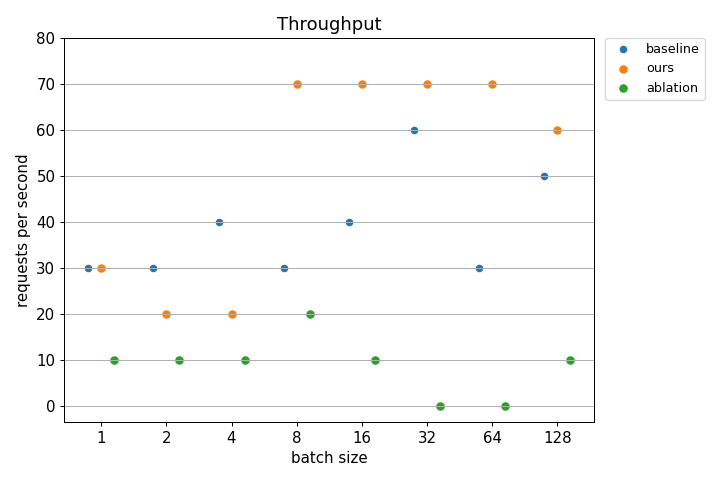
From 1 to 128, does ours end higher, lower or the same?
higher
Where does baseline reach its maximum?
32
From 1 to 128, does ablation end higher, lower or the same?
the same
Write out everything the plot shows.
Title: Throughput
x-axis: batch size, ticks 1 2 4 8 16 32 64 128
y-axis: requests per second, ticks 0 10 20 30 40 50 60 70 80
Legend: baseline, ours, ablation
Values:
baseline: 30 30 40 30 40 60 30 50
ours: 30 20 20 70 70 70 70 60
ablation: 10 10 10 20 10 0 0 10
